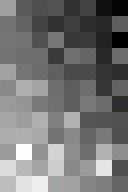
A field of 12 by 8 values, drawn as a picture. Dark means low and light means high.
Slope: up to the bottom left. Stripes: none. Ninth with the highest average: bottom left. Calmest part: top left. Mirror symmetry: none. Ninth with the lowest average: top right.
